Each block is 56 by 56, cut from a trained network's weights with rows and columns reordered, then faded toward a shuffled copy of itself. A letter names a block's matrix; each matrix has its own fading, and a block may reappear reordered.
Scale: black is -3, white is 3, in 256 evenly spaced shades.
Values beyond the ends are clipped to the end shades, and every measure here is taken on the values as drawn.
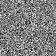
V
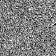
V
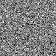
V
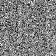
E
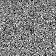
E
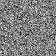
V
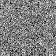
E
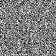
V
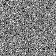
E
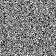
E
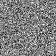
V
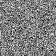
V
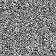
V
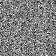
E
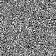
V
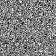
V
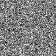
V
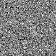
V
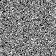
E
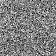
V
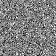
E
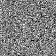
V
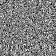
E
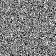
E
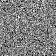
E
